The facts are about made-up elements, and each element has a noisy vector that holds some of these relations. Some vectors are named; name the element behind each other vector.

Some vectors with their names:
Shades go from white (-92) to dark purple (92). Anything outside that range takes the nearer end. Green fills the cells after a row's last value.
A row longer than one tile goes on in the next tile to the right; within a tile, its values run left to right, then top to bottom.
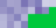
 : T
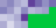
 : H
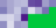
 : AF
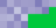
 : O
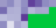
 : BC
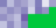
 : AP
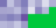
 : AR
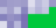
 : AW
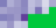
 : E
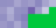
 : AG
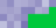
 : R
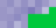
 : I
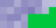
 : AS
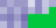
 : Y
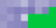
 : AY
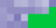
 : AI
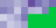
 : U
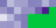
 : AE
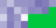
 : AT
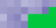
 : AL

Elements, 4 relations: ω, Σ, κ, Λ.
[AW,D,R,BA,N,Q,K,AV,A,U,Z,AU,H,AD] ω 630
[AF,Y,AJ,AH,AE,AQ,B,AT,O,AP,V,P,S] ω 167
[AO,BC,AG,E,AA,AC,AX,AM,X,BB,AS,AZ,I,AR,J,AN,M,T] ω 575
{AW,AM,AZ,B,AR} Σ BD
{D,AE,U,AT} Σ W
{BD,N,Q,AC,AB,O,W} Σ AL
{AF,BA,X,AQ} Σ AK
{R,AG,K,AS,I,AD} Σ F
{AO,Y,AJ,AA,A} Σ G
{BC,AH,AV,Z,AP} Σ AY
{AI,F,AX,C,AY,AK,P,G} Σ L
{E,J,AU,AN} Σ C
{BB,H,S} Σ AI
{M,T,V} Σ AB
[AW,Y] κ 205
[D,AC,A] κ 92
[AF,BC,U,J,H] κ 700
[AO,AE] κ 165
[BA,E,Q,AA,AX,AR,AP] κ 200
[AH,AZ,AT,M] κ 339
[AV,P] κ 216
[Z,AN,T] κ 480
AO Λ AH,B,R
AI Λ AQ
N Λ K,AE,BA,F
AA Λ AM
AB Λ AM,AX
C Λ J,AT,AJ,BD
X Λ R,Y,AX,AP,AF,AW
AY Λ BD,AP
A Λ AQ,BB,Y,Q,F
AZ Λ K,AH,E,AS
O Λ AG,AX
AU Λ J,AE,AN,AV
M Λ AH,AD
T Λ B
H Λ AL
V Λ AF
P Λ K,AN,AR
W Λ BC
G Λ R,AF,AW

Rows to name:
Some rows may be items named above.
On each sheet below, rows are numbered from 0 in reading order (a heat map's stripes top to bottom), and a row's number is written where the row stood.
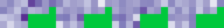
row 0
H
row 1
BA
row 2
AV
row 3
Q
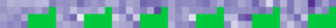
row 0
BD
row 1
AZ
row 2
D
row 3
AH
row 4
AO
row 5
A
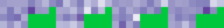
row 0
AU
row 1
AR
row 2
P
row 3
AN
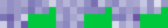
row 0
AV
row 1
AJ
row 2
BA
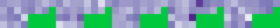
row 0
N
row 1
BA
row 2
AM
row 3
J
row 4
AT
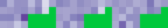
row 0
AA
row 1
BB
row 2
S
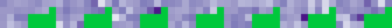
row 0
X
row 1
Z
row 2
AE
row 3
BB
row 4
F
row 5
AX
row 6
AO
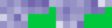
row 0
AC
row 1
Z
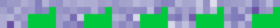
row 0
S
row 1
AB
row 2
W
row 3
BA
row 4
AU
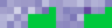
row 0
B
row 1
C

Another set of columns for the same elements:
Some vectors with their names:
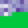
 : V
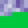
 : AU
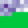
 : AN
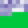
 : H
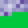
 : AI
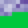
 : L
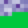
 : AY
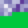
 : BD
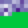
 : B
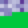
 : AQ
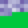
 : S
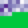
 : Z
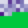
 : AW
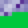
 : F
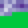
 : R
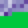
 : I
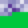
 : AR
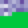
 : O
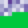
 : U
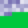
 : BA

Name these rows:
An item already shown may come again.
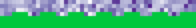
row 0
J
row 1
BB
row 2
U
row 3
D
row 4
AJ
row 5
AP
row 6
F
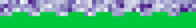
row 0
Z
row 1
P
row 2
T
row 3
U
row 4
AP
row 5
AH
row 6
AM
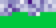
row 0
AR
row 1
AO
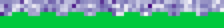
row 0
Y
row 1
AB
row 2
C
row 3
N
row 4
AE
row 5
AT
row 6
BC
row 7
AX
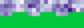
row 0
BC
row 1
AV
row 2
AZ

